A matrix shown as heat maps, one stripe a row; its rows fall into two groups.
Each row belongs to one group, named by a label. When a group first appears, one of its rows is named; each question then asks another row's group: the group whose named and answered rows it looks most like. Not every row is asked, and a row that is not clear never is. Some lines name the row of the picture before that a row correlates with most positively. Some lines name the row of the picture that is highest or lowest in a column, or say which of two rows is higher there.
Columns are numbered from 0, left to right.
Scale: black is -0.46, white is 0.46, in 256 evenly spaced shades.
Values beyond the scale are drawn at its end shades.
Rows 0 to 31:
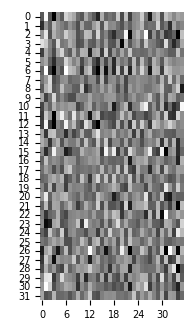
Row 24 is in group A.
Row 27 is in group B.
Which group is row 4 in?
B
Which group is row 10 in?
A
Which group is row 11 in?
B
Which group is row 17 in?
B
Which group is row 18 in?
B
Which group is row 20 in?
A
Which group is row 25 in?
B
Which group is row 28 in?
A
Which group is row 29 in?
A
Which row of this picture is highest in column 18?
15
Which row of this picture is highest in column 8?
11
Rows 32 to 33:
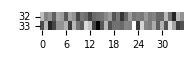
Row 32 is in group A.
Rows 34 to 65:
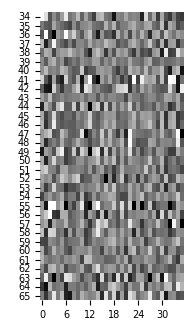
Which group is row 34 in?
A
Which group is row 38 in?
B
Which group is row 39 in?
B
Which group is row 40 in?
A
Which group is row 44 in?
B
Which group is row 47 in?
A
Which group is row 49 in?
B
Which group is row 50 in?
B
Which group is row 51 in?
A
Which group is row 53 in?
B
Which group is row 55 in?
B
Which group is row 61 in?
A
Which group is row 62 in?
B
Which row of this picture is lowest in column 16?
52
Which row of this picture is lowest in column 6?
55
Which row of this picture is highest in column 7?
63
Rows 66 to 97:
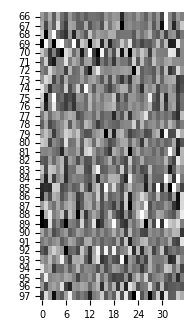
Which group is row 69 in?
B
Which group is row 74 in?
A
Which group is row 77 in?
A
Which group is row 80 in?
A
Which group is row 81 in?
A
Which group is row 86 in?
A
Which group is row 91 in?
A
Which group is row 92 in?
B
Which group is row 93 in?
B
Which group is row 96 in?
B
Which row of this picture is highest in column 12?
70
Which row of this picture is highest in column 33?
85
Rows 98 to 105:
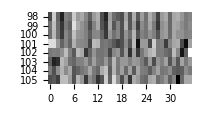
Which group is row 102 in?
A
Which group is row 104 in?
B
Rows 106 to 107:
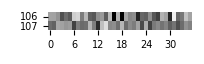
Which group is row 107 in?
B
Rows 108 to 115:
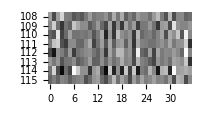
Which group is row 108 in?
B
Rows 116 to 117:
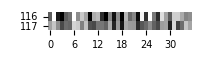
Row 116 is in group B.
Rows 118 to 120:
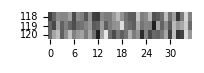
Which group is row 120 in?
B
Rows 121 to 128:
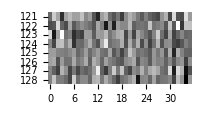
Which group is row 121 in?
B
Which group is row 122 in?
A
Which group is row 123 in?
B
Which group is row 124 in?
B
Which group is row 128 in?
A
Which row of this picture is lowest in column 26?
121
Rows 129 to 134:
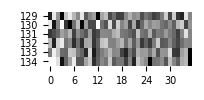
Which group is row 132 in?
B
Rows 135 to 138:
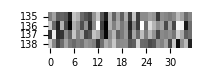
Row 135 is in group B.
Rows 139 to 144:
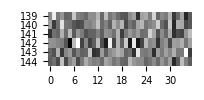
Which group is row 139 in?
A
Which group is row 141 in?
A
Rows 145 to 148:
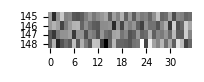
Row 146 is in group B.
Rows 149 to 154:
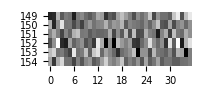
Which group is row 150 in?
B
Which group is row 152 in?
A
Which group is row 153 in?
A
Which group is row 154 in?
B
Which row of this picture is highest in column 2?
152
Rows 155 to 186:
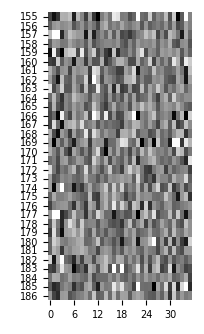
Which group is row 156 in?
B
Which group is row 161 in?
A
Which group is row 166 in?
A
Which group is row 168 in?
A
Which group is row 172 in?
A
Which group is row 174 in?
B
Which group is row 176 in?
B
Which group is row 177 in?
A
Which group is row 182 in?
B
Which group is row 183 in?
B
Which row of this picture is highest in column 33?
185
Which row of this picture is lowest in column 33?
157
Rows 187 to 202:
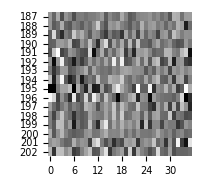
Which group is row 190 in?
B
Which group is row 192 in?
B
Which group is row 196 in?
A
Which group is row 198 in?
B
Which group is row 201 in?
A
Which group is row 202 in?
B
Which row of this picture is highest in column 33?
196
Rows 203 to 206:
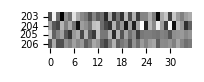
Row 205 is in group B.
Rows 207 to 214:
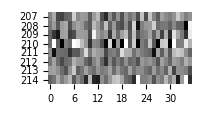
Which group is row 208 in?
A
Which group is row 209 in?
A
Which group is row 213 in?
A
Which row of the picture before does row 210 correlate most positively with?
203
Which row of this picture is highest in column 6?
210
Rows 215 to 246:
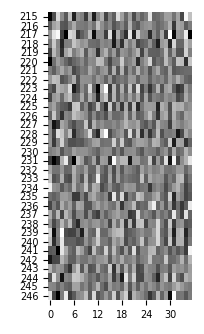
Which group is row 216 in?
A
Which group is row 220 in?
A
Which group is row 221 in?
B
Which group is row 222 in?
A
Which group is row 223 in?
B
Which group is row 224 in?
B
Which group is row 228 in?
B
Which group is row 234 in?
A
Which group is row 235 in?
B
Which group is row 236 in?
A
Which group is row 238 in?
B
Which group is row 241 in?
A
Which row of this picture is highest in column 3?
239
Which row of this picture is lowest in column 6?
231
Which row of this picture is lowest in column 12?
223
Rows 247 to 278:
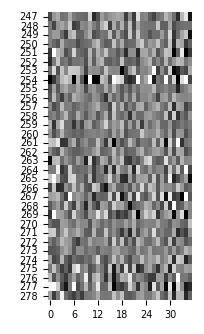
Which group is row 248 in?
B
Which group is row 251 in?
A
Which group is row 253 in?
A
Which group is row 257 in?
B
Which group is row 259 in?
B
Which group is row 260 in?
B
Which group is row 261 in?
A
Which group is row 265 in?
A
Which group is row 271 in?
A
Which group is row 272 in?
B
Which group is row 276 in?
A
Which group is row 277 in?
A
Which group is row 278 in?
B
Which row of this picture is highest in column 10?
254
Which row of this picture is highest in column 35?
270
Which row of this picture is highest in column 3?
278
